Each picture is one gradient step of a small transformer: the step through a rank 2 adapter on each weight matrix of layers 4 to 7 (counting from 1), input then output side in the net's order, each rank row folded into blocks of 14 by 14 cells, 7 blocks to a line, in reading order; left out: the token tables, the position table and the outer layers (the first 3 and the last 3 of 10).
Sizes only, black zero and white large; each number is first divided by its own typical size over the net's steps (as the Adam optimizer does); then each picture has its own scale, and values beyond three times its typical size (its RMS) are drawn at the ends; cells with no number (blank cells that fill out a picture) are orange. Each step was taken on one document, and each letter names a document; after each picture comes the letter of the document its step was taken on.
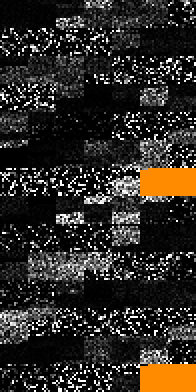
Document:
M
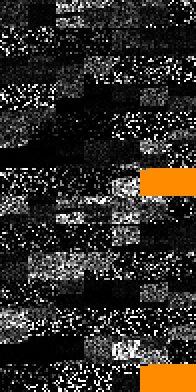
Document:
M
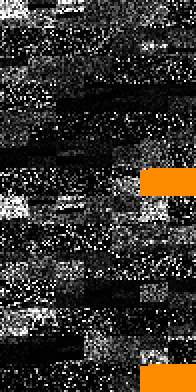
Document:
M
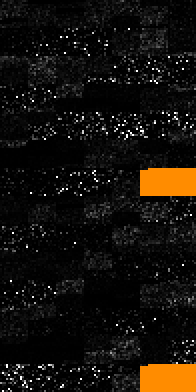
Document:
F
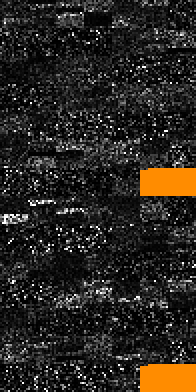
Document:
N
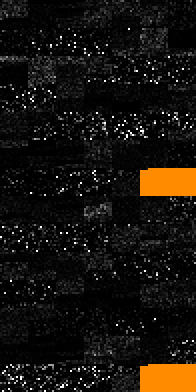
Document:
F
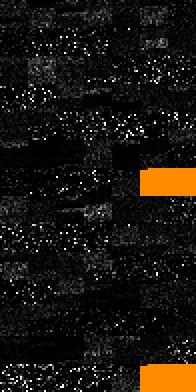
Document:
F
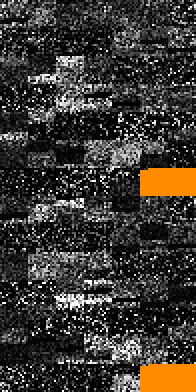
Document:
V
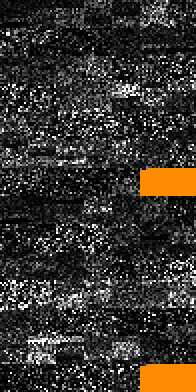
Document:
N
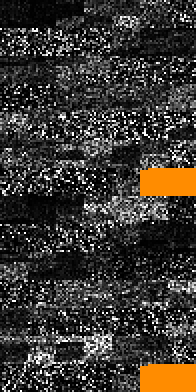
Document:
N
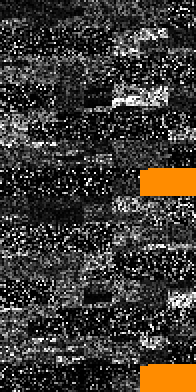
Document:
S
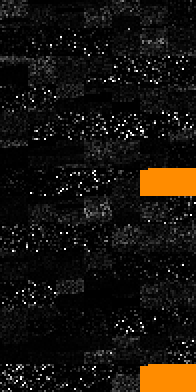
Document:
F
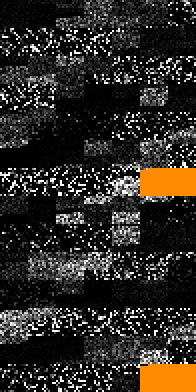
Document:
M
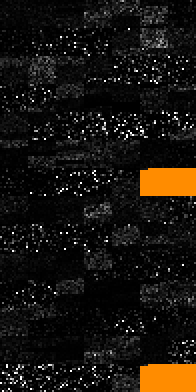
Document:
F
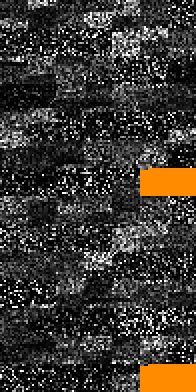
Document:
S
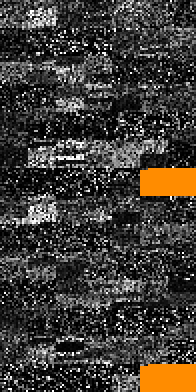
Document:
V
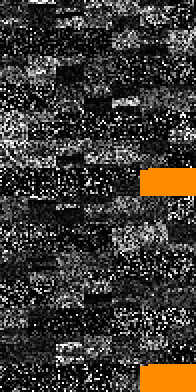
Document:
S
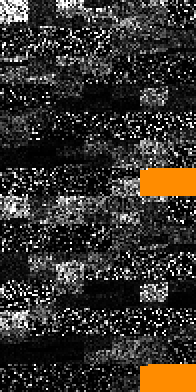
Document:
M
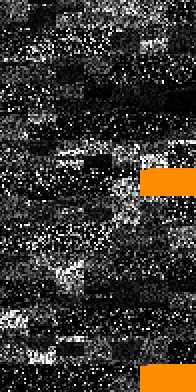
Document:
M
